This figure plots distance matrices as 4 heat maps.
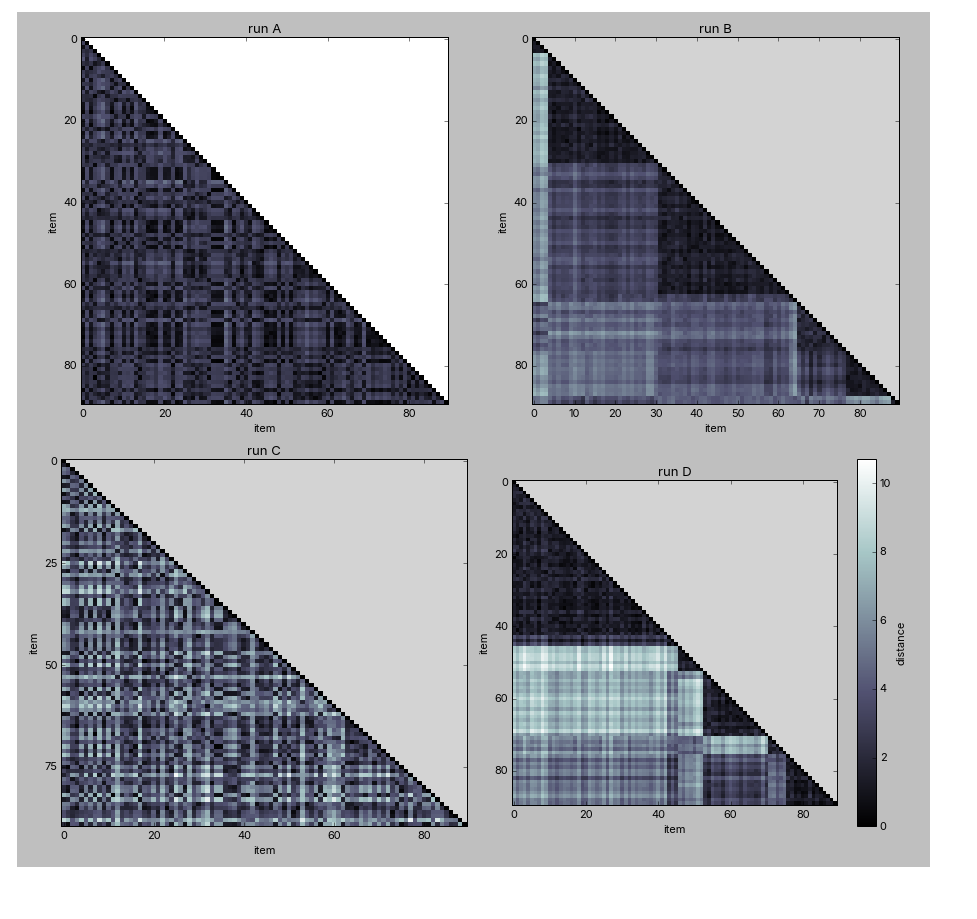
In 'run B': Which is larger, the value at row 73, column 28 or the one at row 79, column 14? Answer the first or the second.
the first
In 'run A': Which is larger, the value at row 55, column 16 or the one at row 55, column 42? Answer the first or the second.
the first
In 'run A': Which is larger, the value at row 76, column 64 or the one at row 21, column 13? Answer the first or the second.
the second
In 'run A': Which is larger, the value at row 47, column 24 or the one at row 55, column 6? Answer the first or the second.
the second
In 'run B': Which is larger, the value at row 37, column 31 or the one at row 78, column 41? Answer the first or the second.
the second
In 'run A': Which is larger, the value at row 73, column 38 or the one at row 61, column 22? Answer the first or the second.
the first
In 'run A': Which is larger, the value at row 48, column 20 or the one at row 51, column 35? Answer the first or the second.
the second
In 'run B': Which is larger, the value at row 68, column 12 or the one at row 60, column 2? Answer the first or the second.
the second
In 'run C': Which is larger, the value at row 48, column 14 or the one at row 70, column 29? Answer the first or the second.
the first
